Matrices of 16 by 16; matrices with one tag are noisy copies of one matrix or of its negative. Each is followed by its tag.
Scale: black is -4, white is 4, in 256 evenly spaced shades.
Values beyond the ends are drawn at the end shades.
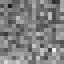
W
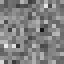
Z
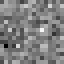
Z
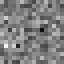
Z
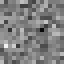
Z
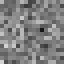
Z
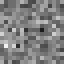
Z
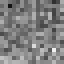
W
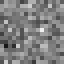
Z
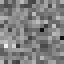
Z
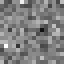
Z
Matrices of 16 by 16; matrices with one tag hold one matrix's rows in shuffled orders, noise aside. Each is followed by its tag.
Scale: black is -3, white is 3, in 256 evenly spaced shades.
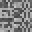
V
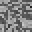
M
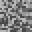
M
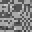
V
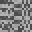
V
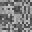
V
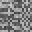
V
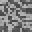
M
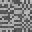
V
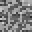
M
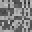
V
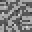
M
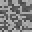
M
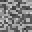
M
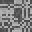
V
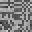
V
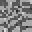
M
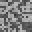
M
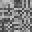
V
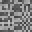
V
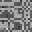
V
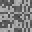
V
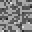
M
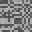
V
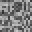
V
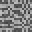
V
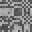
V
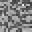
M
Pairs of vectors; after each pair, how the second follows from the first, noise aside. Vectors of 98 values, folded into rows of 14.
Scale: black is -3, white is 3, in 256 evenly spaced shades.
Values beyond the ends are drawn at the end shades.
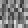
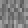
shrunk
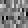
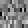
reversed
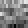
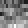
negated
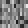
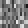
negated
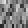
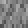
shrunk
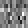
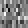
reversed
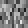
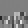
partly zeroed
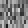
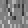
partly zeroed
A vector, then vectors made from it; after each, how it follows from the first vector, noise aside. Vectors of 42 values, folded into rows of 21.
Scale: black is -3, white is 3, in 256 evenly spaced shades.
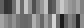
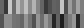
sign-scrambled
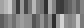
negated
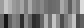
wrapped around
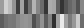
negated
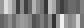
negated
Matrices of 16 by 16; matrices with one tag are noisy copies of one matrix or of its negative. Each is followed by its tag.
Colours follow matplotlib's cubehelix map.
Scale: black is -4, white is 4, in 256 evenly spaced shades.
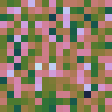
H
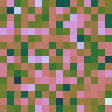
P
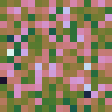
H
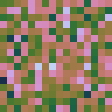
H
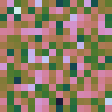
P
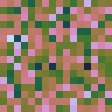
H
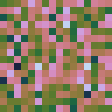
H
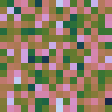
P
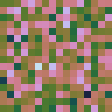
H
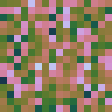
H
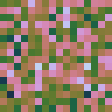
H
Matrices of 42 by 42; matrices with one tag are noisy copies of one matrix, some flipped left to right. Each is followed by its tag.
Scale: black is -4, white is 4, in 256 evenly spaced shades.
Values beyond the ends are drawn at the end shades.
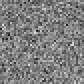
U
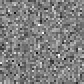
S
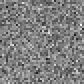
U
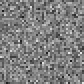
S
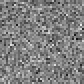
U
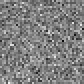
U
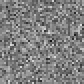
U
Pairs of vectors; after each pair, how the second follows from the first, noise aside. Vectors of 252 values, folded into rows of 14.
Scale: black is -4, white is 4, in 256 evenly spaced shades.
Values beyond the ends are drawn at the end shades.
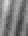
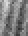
copied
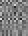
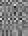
copied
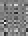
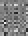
copied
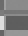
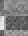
copied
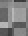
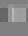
partly zeroed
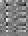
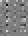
partly zeroed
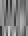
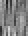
copied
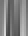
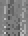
partly zeroed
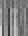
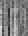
copied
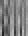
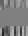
partly zeroed
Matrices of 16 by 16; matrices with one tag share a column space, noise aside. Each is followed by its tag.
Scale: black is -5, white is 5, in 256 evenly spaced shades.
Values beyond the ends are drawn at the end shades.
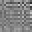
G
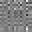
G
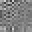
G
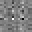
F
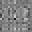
F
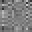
G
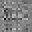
F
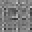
F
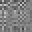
G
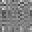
G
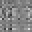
F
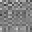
G
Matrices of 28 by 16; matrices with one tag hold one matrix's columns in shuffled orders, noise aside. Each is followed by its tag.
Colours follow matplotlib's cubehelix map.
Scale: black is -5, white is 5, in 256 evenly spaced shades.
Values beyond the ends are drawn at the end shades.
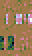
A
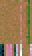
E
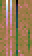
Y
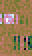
A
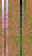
Y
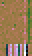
E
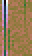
Y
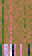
E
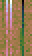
Y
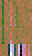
E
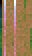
Y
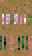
A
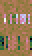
A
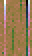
Y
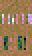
A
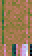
E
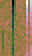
Y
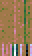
E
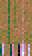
E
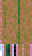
E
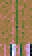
E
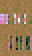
A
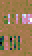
A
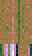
E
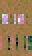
A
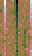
Y
